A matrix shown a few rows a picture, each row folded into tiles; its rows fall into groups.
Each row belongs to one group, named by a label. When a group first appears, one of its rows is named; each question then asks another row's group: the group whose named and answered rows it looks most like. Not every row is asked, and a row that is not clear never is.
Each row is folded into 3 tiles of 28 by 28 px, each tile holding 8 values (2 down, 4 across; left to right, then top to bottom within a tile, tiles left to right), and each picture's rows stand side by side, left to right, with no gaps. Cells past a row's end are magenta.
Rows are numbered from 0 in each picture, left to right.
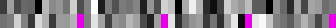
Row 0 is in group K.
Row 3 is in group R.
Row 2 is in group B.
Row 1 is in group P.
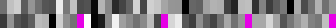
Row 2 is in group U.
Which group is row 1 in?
B
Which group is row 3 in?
R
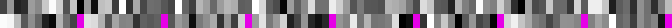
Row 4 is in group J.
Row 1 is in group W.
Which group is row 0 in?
U
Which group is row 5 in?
J
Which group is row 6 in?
U
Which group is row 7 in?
J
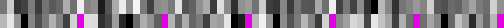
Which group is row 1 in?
U
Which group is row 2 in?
J
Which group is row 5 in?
K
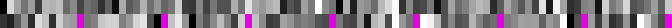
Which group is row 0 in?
K
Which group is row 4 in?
K
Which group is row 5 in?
R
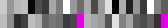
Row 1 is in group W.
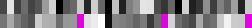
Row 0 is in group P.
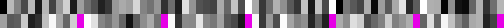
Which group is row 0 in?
R
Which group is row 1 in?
U
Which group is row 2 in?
B
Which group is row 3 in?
B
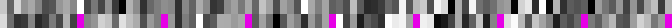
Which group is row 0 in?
B
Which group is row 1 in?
P
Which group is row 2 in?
B
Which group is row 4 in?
B
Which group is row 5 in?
W
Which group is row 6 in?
W
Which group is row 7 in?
R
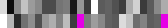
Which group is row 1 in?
P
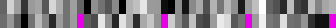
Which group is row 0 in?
K
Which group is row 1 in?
K
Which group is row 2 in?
R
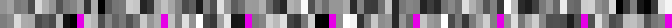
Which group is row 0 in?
J
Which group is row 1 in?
U
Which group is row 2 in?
J
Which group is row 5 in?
U
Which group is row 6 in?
J
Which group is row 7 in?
P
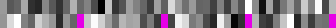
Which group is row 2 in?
J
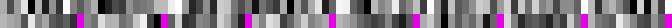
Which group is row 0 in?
W
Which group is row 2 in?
J
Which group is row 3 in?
R
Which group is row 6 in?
B
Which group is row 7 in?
B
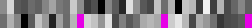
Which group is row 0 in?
K
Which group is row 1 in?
U
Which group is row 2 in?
W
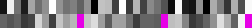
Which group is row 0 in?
K
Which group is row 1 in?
W
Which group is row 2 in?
R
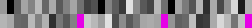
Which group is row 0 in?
W
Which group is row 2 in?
R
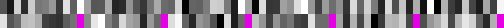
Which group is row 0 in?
B
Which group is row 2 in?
U
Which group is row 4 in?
B
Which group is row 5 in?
P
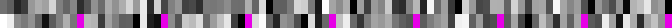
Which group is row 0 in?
U
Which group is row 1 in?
U
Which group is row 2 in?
J
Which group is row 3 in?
U
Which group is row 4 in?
P
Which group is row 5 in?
P
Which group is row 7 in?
K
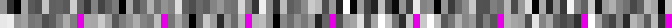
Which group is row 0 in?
U
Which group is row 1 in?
R
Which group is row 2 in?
K
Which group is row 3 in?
R
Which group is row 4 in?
P
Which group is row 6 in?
W
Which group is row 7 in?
B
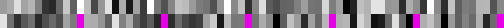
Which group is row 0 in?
B
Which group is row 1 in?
W
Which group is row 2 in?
K
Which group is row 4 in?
U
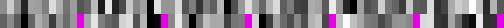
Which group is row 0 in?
K
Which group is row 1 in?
P
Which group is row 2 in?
P
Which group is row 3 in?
B
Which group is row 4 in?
U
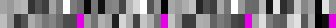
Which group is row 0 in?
W
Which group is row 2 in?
W
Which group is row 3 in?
P
